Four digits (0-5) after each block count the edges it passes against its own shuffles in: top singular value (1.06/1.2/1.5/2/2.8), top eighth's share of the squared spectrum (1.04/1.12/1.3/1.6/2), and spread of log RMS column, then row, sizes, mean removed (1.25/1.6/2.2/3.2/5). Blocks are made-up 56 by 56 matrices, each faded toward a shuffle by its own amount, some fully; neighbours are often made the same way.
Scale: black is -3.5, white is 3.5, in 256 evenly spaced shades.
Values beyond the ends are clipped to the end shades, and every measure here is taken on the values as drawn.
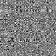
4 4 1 2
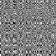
4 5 3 3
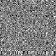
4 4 2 2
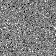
0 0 0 0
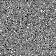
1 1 0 0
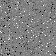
2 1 0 0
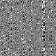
4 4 3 1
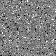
1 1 0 0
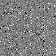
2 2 1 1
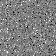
1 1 0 0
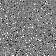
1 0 0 0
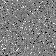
0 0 0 0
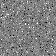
0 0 0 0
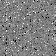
2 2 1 0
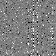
3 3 2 0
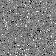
0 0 0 0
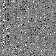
3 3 2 0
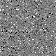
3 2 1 1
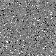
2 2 0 0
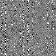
2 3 3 0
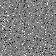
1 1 1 0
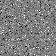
0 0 0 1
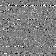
3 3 0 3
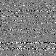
2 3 0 3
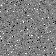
0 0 0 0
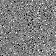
2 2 0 0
